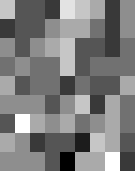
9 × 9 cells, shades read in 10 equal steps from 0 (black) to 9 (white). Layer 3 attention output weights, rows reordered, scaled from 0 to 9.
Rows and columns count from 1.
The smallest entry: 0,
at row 9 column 5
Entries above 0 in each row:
9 9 9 9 9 9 9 9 8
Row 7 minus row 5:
-3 6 2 1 4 0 2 3 -2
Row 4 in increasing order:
3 4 4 4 4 4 4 5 7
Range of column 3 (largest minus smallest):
4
